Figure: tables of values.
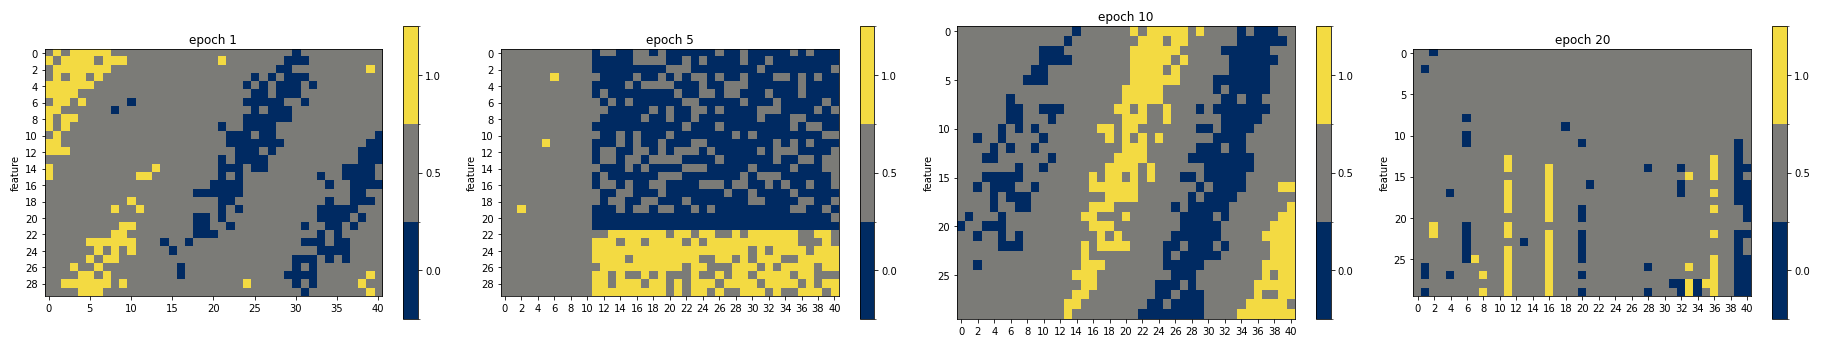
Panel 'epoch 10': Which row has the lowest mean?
8
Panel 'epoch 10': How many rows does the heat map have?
30
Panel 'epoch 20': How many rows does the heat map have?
30
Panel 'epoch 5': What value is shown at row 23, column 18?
1.0
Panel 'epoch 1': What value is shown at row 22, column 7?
0.5
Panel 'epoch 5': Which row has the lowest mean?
21
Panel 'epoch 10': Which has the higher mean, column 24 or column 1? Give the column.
24
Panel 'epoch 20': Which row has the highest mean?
15
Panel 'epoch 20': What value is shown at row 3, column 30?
0.5
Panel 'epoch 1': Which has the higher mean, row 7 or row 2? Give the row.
2
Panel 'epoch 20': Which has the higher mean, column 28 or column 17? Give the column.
17
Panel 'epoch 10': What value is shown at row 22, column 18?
1.0
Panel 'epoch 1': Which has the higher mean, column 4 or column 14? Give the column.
4
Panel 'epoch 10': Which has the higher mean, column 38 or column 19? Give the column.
19
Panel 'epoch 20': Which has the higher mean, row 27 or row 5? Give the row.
5
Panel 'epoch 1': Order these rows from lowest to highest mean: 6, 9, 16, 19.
16, 19, 6, 9
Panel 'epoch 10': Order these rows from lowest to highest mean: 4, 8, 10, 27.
8, 10, 4, 27
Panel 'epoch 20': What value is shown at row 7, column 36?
0.5
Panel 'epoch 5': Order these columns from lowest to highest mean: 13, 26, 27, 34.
27, 34, 26, 13
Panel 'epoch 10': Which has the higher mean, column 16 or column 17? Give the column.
16
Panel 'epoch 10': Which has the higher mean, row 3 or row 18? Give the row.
3
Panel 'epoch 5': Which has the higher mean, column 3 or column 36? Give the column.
3
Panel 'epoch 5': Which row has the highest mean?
24
